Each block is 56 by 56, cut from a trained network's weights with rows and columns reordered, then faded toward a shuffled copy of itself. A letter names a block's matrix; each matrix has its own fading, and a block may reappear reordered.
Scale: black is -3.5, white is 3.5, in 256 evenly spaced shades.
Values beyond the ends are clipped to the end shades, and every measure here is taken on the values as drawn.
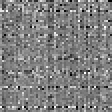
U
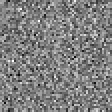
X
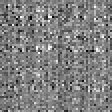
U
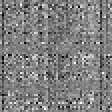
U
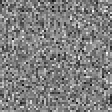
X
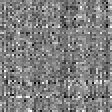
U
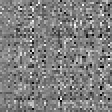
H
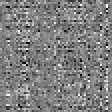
H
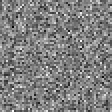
X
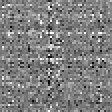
H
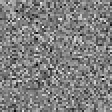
X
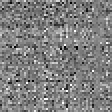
H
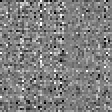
H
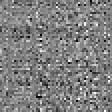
H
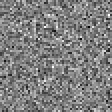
X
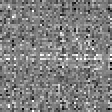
H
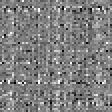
U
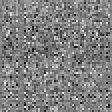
H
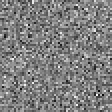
X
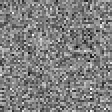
X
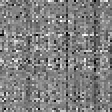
U
